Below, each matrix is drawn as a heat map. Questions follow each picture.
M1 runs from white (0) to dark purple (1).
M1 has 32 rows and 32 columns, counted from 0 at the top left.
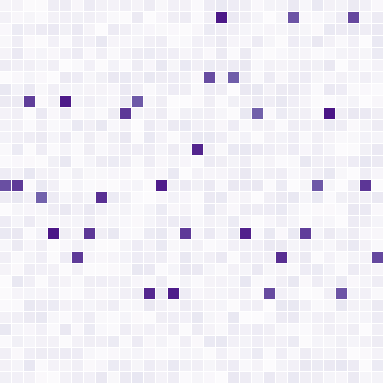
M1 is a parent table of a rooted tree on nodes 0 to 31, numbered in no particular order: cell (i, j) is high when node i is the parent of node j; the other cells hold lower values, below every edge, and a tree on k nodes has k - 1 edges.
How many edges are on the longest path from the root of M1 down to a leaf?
10
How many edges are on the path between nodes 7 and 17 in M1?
3
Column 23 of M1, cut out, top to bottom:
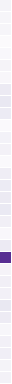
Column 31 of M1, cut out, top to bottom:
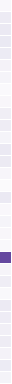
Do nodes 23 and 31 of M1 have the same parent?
yes
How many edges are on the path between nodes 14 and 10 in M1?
8
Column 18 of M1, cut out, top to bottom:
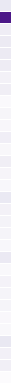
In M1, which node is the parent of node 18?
1
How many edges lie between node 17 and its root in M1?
3
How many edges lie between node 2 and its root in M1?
10
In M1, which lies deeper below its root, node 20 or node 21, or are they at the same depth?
node 20
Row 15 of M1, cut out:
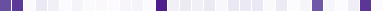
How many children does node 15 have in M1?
5
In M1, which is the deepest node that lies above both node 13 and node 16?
15
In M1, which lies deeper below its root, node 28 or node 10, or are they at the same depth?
node 28
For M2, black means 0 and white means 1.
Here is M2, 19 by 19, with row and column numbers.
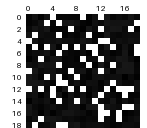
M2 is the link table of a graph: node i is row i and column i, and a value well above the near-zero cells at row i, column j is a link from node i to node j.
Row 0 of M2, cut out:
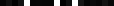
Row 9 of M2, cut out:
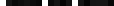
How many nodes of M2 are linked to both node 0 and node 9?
1
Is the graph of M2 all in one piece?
no
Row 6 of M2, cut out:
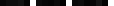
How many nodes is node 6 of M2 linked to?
3
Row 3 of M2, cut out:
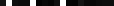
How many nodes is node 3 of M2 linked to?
3
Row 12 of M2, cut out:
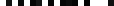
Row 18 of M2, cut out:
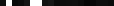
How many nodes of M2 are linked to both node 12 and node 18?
0
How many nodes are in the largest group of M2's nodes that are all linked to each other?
3
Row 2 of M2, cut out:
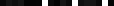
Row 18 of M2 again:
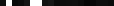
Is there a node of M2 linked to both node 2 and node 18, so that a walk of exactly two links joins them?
no
